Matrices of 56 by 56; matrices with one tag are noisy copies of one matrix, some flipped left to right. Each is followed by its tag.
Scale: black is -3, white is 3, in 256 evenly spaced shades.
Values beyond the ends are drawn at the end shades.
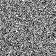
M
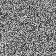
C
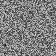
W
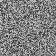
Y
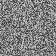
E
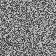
M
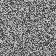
M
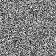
Y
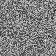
Y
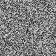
M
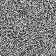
Y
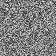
W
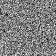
C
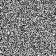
C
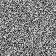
M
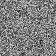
Y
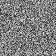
C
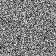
E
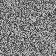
C
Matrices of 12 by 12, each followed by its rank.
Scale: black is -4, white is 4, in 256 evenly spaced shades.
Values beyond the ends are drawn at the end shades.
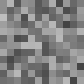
full rank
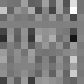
two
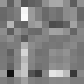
two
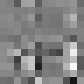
two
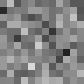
full rank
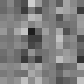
two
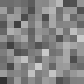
full rank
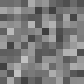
full rank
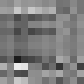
two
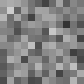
full rank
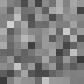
full rank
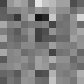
two
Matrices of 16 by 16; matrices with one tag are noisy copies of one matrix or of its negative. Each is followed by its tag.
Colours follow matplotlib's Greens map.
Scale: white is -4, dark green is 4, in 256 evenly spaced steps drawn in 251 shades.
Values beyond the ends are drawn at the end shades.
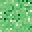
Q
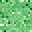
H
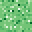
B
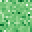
H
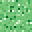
B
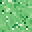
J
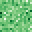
Q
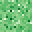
B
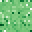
H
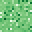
Q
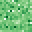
B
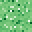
B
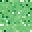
H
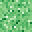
B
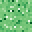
B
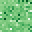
Q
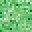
Q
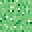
B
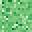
J
